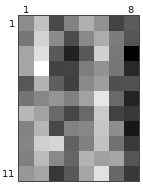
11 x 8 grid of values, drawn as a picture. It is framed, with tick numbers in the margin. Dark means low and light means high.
Streaks run downward. Upright stripes repeat 2 times across the table. The bottom middle is the smoothest part.
